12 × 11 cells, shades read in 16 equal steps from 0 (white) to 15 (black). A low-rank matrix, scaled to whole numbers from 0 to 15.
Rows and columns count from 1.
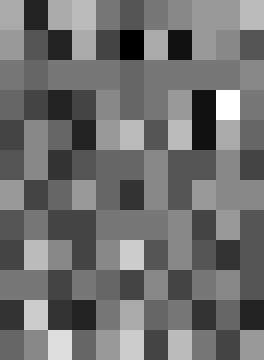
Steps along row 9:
down up up down down up down up up down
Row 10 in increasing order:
7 7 8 8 8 8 9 10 11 11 11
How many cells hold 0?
1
